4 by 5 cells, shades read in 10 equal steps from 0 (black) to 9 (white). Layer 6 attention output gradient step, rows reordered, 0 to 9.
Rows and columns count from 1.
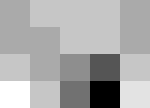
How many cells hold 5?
1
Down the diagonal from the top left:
6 6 5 0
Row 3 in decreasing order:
7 7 6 5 3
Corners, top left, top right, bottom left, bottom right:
6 6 9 8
